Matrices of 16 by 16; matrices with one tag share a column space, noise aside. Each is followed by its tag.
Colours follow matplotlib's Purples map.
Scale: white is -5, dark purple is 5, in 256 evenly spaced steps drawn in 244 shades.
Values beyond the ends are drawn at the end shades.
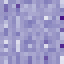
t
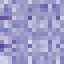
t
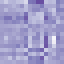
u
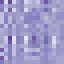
u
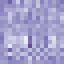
u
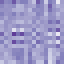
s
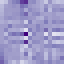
s
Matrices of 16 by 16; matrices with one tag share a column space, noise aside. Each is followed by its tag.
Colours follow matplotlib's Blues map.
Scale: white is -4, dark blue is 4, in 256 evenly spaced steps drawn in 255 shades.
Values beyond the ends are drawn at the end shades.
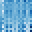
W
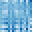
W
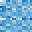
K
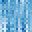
W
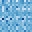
K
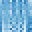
W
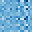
K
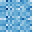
K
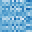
K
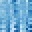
W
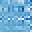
K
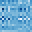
K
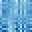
W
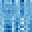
W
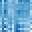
W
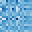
K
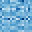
K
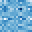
K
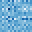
K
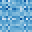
K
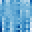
W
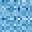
K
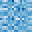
K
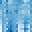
W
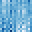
W
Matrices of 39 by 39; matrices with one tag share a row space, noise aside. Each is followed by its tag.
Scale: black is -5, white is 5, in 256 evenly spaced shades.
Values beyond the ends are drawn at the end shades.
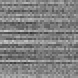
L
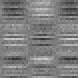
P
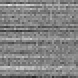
L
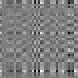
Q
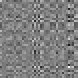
Q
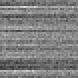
L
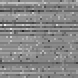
L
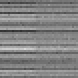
L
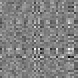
Q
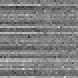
L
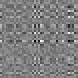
Q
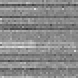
L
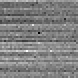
L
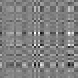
Q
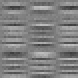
P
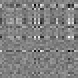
Q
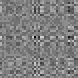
Q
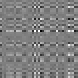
Q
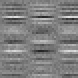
P
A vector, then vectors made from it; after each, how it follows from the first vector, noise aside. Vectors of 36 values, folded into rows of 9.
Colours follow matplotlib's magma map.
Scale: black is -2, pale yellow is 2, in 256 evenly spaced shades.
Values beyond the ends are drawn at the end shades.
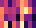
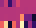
partly zeroed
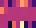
partly zeroed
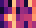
reversed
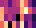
copied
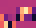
partly zeroed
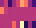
partly zeroed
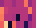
partly zeroed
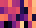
sign-scrambled
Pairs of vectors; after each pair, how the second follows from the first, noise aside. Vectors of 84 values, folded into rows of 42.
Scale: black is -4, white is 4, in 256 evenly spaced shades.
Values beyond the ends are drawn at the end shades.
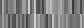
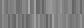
shrunk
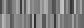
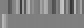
partly zeroed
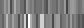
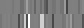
partly zeroed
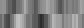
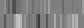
partly zeroed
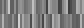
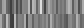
shuffled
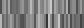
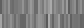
shrunk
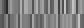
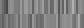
shrunk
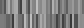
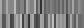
shuffled
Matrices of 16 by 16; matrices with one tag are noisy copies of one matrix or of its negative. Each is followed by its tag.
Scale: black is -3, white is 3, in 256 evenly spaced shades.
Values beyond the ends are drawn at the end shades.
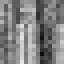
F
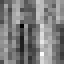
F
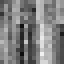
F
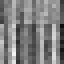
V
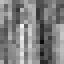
F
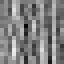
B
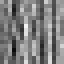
B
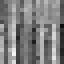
V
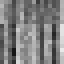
V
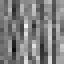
B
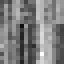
F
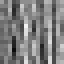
B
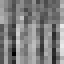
V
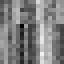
F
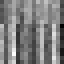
V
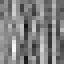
B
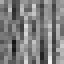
B
